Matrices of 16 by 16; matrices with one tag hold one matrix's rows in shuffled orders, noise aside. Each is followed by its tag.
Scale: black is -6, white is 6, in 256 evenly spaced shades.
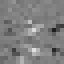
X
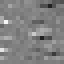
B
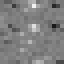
X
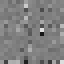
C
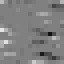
B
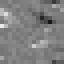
B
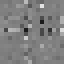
C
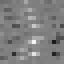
X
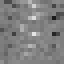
X
